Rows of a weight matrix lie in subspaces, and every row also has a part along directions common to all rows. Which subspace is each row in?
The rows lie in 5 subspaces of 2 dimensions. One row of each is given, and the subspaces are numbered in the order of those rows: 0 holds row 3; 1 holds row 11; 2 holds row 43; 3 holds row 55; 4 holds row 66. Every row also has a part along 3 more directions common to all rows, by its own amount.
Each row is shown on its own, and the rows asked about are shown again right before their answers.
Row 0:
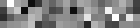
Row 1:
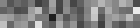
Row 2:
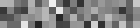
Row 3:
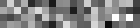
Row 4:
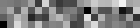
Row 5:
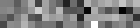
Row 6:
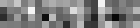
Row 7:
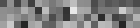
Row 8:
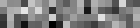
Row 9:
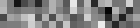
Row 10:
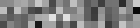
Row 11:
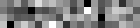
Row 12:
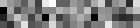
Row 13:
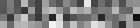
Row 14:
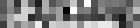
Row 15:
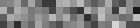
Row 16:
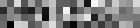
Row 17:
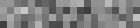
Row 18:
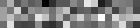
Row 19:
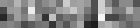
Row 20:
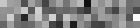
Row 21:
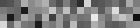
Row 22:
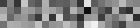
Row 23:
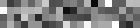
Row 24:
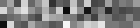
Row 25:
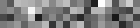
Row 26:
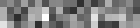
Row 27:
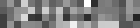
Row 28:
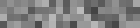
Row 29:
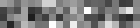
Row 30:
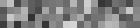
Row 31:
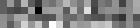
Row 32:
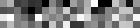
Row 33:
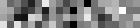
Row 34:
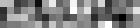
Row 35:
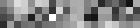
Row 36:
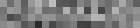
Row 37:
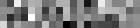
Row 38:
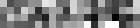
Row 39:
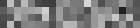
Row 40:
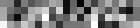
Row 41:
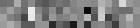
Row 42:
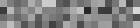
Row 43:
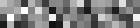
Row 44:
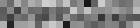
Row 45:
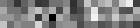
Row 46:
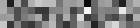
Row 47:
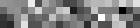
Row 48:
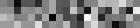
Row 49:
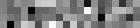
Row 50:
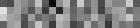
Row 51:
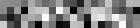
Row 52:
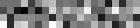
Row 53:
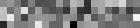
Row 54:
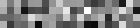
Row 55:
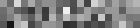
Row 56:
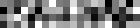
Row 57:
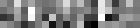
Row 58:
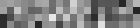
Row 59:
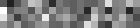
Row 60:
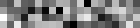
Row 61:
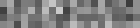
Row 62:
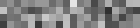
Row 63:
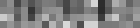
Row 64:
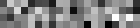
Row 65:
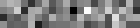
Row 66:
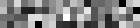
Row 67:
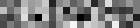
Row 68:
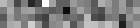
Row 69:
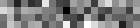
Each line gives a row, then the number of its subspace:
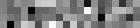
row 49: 1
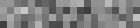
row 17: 2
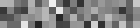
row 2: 3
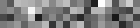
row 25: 1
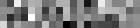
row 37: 1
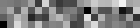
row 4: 3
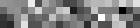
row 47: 3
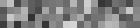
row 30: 1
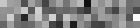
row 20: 2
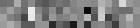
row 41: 1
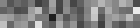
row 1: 4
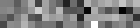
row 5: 3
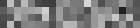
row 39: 0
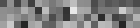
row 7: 3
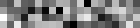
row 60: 3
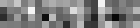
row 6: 1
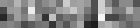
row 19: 1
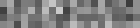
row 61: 3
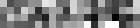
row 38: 0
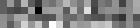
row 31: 2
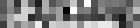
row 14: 2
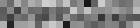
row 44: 1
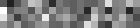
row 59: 0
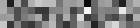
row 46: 0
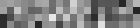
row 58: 4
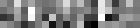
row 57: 1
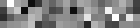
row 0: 0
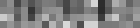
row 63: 1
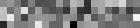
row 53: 2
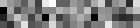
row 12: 3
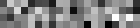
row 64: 0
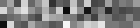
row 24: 4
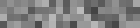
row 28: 4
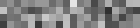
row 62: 4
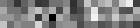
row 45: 4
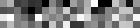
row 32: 1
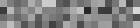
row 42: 2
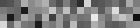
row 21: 2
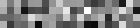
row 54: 4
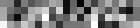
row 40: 3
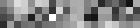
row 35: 4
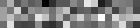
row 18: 1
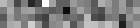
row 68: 0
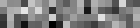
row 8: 2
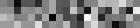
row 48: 4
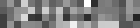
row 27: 2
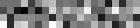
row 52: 2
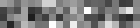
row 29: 1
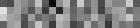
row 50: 3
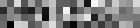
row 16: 3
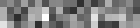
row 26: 3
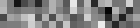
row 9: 4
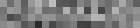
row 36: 2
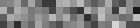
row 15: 2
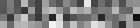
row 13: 2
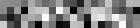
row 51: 3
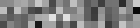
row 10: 4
